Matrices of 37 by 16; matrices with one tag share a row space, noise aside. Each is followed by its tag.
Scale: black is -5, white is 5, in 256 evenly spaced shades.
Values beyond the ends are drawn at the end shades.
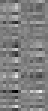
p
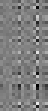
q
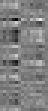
p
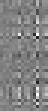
q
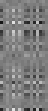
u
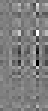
q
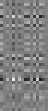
u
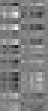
p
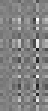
q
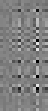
q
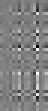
q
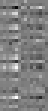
p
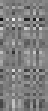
u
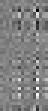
q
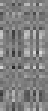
u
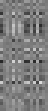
u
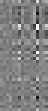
q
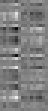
p
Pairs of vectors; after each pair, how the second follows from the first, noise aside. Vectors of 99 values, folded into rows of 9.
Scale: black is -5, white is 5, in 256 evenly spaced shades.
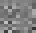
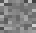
wrapped around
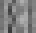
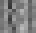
wrapped around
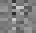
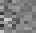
wrapped around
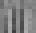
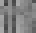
wrapped around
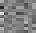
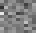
copied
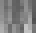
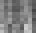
copied
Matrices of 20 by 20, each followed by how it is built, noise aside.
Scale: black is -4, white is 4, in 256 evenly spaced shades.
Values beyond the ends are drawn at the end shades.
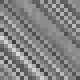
Toeplitz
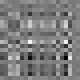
low rank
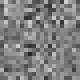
low rank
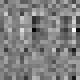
low rank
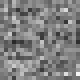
low rank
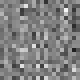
low rank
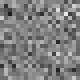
low rank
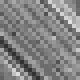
Toeplitz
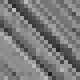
Toeplitz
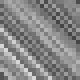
Toeplitz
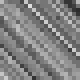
Toeplitz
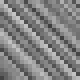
Toeplitz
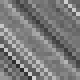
Toeplitz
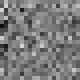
low rank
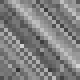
Toeplitz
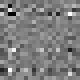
low rank
